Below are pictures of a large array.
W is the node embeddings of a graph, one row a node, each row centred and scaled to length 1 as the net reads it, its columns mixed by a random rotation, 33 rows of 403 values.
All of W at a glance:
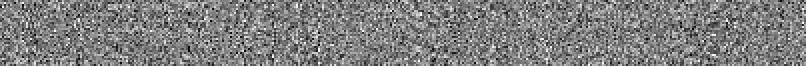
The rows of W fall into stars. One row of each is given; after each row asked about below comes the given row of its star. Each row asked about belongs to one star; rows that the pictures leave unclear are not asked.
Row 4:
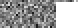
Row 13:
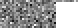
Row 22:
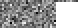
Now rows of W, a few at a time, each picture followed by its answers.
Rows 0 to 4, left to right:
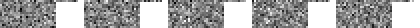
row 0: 13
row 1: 22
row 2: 4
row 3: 4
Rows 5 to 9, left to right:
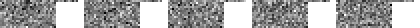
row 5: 22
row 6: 13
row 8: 13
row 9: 22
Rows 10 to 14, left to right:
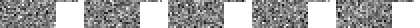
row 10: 22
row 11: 13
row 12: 13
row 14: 4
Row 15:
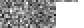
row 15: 4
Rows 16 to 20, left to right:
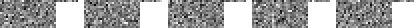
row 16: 22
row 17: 4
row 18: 22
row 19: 4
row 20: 22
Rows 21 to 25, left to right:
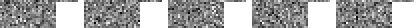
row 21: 4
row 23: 13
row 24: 13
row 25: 13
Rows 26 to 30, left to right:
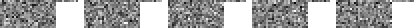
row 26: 22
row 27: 4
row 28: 4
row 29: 13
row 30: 13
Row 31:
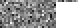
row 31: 13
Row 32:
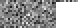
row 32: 13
